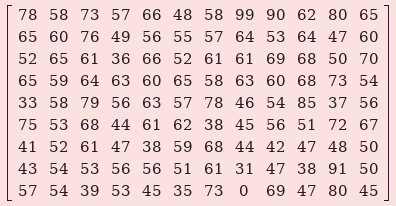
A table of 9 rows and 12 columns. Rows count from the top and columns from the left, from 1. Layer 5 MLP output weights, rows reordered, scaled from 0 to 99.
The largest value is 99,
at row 1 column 8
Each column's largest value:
78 65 79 63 66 65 78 99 90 85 91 70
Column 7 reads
58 57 61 58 78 38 68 61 73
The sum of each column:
509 513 574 461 511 484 552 453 540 530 578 517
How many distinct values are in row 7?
11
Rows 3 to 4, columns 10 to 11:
68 50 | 68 73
